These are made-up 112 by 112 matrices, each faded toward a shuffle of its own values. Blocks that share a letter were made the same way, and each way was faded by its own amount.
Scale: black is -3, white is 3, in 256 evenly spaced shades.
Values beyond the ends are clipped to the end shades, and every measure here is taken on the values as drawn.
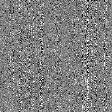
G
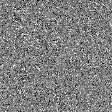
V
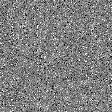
V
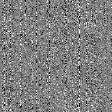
G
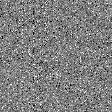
V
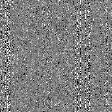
G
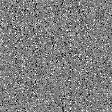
V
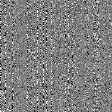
G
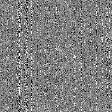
G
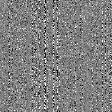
G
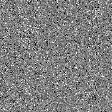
V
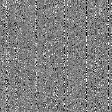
G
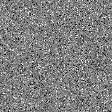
V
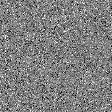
V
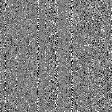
G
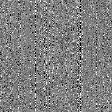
G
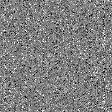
V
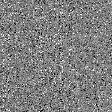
V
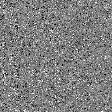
V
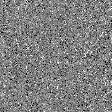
V
